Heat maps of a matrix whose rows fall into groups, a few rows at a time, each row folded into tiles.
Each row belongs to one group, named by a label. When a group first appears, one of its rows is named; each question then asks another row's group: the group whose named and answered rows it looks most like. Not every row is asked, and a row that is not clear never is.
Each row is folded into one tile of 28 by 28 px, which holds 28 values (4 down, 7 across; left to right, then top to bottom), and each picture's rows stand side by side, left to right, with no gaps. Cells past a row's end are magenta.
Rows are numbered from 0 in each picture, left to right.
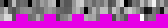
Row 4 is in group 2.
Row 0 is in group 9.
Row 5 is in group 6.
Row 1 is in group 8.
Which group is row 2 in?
8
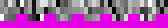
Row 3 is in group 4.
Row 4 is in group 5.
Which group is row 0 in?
6
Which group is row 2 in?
8
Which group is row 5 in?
6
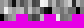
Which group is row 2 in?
6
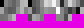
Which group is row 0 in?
8
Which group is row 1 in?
8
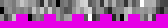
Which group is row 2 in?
8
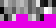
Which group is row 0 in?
5
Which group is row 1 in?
2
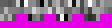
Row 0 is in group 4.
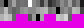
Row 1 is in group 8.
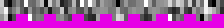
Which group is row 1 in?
6
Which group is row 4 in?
9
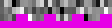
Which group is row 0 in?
2
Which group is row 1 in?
6
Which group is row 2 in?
4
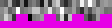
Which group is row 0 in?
2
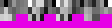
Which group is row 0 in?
9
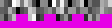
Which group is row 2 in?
2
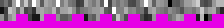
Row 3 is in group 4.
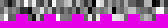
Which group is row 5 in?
2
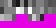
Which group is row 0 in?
2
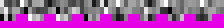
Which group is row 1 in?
4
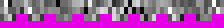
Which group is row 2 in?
8
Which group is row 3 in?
2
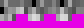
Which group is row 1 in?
9
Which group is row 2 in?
9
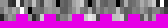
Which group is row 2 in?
8
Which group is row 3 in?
9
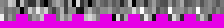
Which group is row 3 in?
9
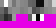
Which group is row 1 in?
8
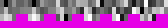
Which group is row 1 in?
9
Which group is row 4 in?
4
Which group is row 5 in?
2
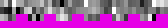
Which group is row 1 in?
4
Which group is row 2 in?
9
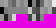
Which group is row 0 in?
5
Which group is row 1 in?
8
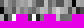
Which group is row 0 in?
5
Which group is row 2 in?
6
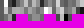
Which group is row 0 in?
2
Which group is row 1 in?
2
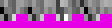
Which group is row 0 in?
5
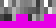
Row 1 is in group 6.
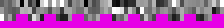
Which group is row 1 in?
8
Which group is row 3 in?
8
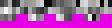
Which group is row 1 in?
4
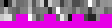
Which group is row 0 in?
9
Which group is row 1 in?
6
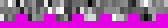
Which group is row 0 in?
6
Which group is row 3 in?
9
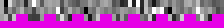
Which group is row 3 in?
5
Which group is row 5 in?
2
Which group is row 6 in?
5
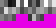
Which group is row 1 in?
8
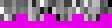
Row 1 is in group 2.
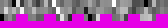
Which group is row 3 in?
5
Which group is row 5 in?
9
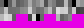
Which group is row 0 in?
9
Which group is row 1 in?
4
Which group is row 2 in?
6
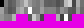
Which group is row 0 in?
8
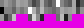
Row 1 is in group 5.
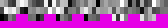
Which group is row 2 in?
2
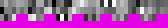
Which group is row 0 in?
5
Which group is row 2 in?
8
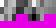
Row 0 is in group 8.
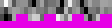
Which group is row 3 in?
5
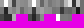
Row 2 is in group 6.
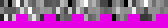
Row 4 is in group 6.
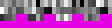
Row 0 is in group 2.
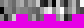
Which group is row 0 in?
5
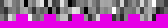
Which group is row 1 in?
6
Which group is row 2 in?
2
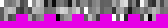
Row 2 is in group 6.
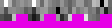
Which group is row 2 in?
5
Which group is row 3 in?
6
